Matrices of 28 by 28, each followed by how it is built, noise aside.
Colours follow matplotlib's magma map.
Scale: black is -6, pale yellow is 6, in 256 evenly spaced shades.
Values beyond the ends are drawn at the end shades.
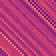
Toeplitz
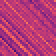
Toeplitz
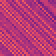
Toeplitz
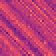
Toeplitz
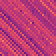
Toeplitz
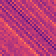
Toeplitz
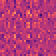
low rank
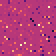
sparse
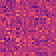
low rank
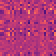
low rank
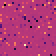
sparse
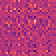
low rank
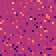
sparse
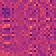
low rank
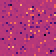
sparse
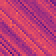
Toeplitz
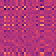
low rank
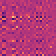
low rank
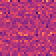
low rank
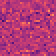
low rank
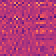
low rank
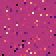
sparse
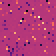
sparse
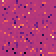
sparse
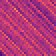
Toeplitz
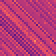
Toeplitz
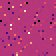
sparse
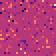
sparse
